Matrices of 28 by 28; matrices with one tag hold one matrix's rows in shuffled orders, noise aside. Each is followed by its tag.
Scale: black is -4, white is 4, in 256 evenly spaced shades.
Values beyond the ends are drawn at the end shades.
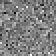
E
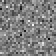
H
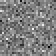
H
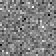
H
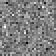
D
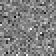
E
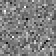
D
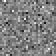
D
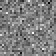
H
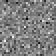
D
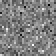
H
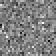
H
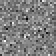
D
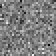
H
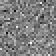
E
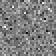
D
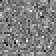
E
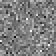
E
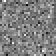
D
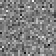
H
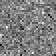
H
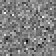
D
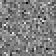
D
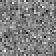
D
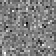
D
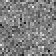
H
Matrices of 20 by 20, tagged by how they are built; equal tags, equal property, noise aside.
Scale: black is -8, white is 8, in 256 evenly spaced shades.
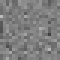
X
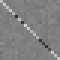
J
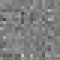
X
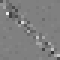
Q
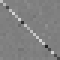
J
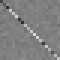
J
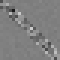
Q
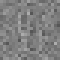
X
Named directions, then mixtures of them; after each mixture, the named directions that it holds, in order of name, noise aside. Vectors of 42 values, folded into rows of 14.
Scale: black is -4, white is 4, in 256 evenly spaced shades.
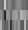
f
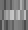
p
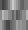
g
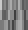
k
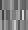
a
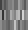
a, p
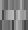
k, p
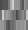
g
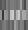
a, p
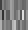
a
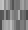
f, g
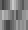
g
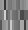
f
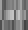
k, p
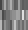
a, f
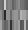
f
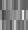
a, f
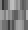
g, k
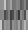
f, p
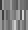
a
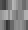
g, p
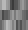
g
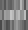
p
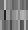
f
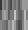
k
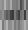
p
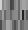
a, g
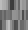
a, g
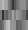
g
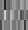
f, p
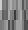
k
